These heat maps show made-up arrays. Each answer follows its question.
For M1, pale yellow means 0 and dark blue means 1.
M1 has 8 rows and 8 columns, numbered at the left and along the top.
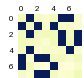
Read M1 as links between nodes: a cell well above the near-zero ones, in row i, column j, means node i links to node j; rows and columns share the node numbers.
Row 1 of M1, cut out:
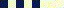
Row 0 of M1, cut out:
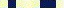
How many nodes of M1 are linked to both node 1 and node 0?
0
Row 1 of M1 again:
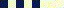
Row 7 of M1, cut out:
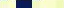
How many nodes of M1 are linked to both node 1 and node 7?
1
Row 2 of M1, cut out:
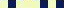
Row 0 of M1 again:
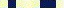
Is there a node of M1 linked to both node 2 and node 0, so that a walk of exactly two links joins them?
yes
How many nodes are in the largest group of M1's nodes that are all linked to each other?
2
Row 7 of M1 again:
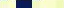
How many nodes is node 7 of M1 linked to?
2
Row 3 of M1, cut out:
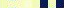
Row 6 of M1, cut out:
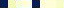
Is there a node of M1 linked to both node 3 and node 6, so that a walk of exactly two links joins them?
no
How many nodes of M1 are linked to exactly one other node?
0
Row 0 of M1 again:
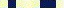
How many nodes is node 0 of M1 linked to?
3
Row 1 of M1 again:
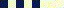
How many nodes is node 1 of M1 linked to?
3
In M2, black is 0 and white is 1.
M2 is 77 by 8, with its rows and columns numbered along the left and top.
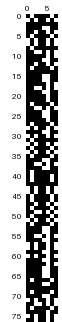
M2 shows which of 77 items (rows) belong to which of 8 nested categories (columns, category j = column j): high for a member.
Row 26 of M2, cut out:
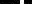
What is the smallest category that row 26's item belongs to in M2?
5
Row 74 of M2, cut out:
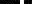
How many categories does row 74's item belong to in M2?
1
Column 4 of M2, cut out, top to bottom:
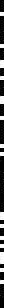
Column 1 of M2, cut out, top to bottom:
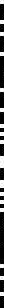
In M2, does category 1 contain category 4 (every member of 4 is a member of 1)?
no
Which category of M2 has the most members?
5
